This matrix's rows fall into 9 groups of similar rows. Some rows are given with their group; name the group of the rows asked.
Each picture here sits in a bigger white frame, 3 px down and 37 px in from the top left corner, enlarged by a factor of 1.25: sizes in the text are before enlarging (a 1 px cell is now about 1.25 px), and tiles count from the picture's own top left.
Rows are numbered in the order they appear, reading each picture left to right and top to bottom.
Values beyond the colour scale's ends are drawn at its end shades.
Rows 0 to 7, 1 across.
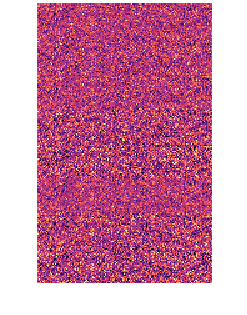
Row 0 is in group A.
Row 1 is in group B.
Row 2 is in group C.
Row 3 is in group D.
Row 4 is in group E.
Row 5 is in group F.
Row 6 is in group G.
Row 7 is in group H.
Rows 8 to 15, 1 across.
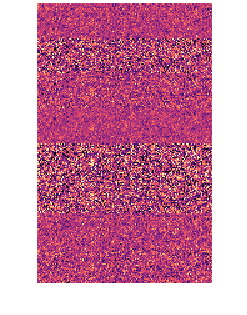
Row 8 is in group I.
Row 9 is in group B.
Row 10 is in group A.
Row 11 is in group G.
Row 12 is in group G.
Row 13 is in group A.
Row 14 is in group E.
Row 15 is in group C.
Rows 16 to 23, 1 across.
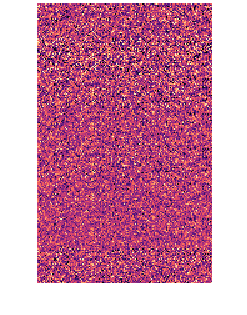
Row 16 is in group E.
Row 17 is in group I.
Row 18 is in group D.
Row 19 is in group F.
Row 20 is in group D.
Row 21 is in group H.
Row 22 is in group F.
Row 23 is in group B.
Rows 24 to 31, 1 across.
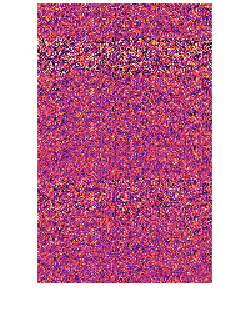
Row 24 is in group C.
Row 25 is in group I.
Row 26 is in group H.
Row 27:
F
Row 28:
E
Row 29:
D
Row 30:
I
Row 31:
B
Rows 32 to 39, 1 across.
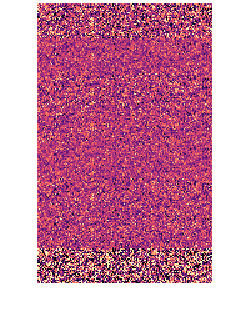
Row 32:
F
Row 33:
H
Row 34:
D
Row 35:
A
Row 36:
D
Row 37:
H
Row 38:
B
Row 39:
I
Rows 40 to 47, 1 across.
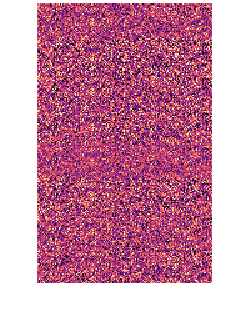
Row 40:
H
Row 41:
D
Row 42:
H
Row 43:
C
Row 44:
C
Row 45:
A
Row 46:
I
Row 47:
E
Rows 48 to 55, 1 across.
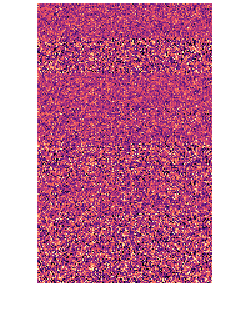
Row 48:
B
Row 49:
F
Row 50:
I
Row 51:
B
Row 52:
A
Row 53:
E
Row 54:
D
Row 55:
G
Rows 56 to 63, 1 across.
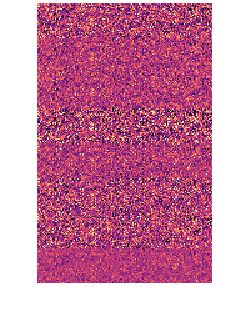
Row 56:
A
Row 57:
F
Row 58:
H
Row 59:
F
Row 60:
B
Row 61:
B
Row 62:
I
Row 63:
E
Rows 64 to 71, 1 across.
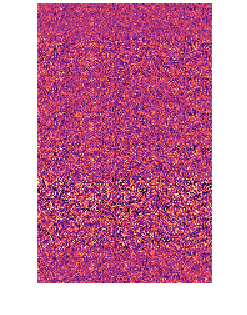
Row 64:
F
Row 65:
A
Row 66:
C
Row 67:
F
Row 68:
B
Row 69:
I
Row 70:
D
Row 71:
G
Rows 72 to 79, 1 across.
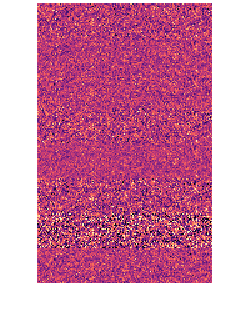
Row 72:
H
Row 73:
E
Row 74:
A
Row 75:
I
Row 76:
E
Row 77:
G
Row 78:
C
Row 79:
D
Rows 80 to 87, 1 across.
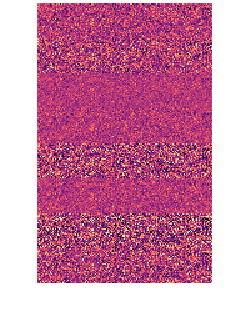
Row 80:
H
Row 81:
I
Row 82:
B
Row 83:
G
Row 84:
D
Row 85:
F
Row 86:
C
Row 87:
C
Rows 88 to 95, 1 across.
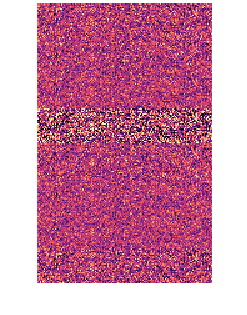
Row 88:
A
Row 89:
C
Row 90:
A
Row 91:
A
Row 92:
G
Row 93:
C
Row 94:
H
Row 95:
A
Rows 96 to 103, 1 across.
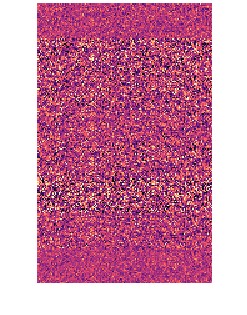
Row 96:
C
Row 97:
G
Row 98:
E
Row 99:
A
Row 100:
F
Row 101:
I
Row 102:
A
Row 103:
E
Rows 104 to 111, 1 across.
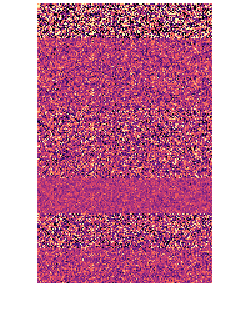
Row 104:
D
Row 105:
G
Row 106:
H
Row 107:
D
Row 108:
E
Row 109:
D
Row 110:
B
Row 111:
C
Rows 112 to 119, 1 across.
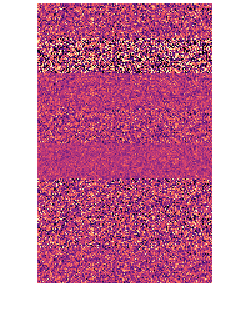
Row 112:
F
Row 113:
D
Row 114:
A
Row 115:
D
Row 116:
E
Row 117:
B
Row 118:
F
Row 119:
D
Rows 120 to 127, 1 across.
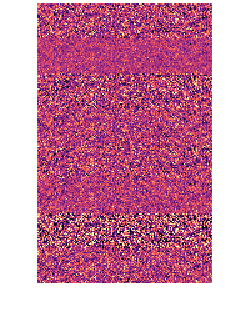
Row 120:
D
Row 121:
D
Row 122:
E
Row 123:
D
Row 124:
A
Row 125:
F
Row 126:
D
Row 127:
I
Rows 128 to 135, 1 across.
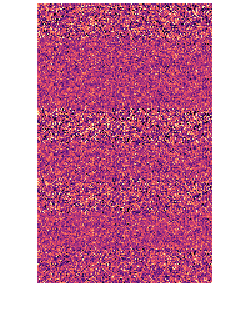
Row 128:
A
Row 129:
B
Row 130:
D
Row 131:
I
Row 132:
D
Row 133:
I
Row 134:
C
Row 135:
E
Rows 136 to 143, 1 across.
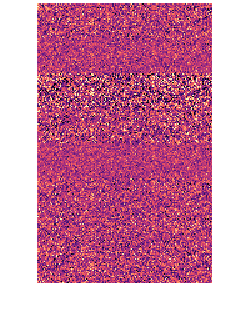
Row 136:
I
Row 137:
B
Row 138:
H
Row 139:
E
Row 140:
B
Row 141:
H
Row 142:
B
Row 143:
A
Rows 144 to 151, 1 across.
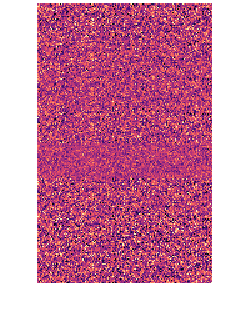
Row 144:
H
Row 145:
A
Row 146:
F
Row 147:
F
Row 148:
C
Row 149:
I
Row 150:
D
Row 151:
C
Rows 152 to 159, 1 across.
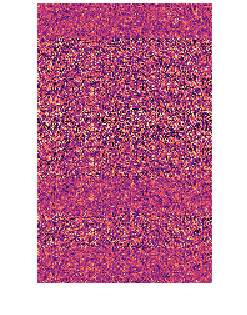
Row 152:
E
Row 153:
B
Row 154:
F
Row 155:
C
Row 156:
F
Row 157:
G
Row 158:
I
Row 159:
I
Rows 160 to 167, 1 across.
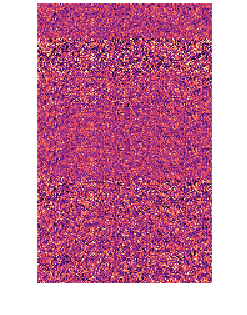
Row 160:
H
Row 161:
H
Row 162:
I
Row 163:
A
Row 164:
A
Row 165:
A
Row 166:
D
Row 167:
E
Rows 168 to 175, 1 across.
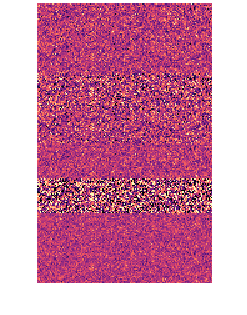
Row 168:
E
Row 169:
H
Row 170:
F
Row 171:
H
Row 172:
E
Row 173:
F
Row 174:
B
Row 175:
G
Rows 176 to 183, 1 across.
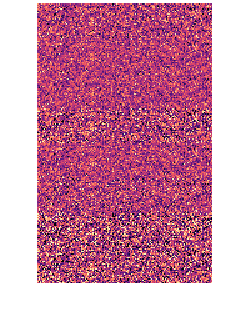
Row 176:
F
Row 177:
A
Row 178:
D
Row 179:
A
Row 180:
A
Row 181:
B
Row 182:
I
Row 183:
A
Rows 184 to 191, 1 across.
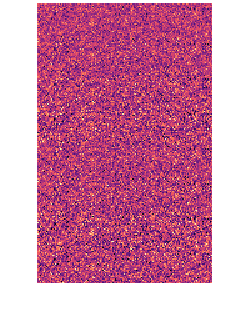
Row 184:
G
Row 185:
B
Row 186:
D
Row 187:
A
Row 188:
B
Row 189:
B
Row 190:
G
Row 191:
H
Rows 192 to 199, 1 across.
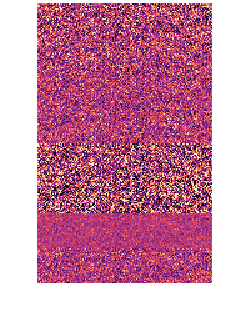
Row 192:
C
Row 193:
I
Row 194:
B
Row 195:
E
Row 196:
G
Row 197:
E
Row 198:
C
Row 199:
C
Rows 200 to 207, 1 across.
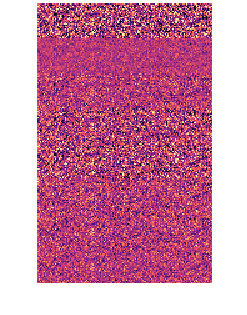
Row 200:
D
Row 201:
D
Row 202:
A
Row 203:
F
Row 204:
D
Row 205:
I
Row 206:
H
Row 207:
H
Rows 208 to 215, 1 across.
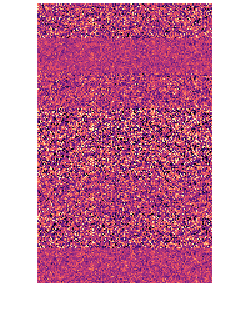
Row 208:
I
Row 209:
F
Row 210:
E
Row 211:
G
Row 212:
A
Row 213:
D
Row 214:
H
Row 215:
G
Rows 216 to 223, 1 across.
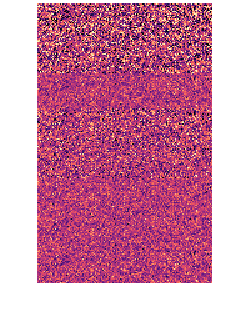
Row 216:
E
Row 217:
C
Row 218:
E
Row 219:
F
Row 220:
B
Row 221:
I
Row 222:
H
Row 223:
E
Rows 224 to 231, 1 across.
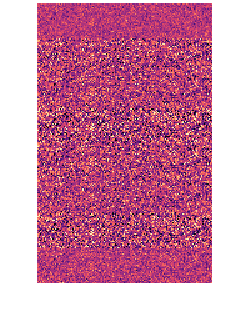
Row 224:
G
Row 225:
C
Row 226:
A
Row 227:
H
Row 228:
A
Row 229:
C
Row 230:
H
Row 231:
A
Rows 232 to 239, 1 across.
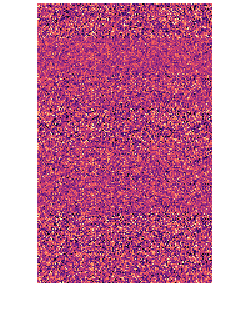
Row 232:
E
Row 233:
I
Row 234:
B
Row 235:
H
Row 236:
I
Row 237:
B
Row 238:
B
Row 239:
F
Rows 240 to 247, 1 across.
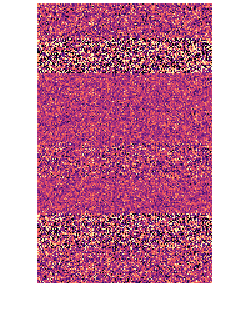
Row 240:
G
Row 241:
C
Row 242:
I
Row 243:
E
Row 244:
C
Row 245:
D
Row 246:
C
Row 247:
I
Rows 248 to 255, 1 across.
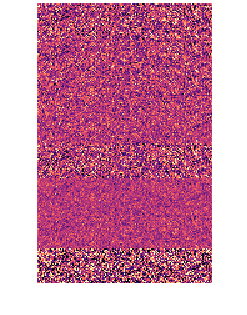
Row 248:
E
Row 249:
E
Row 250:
A
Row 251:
I
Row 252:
E
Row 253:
H
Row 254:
E
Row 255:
H
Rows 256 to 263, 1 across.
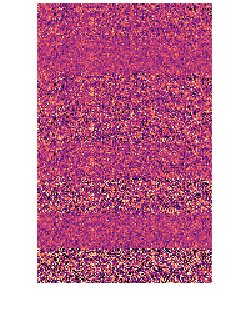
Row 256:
F
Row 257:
A
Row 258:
F
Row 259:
G
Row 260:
A
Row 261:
C
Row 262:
B
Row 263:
B
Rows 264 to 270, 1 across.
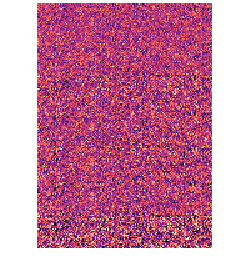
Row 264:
F
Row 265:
I
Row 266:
E
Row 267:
G
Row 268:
A
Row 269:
F
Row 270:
E
